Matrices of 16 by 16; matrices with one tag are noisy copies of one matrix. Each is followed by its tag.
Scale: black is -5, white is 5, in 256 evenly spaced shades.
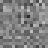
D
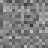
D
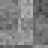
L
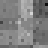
L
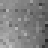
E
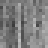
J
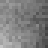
E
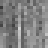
J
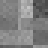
L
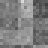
L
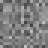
D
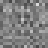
D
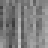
J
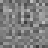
D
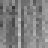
J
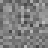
D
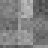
L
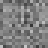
D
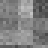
L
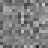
D
